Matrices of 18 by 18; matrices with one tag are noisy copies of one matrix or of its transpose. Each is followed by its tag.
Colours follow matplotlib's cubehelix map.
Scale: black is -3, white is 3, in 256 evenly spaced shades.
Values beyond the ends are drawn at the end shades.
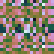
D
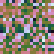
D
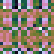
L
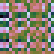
L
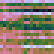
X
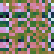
L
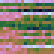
X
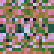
D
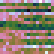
X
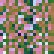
D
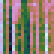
X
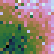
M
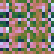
L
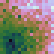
M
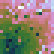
M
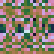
D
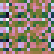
L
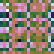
L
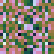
D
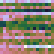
X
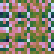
L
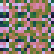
L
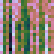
X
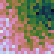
M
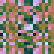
D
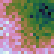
M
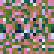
D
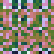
L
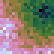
M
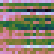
X
